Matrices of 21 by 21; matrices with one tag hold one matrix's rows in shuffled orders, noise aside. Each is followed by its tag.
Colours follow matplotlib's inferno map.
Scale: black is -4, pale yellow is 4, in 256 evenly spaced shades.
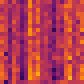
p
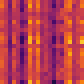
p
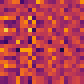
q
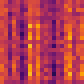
p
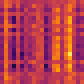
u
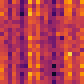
p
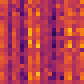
p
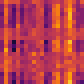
u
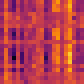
u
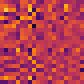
q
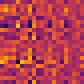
q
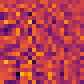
q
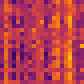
u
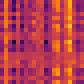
u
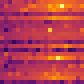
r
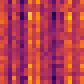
p
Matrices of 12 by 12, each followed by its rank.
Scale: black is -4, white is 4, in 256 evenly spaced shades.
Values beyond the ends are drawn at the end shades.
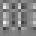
one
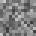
full rank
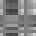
one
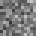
full rank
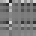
one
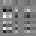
one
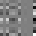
one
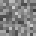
full rank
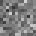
full rank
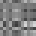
one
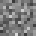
full rank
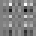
one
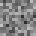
full rank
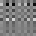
one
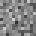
full rank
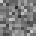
full rank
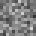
full rank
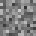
full rank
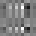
one
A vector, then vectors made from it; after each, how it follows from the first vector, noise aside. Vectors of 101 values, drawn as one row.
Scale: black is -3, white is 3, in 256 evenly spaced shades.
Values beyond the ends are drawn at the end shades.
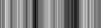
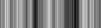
copied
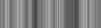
shrunk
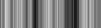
copied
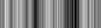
copied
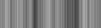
shrunk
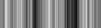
copied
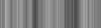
shrunk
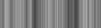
shrunk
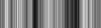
copied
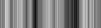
copied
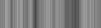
shrunk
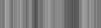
shrunk
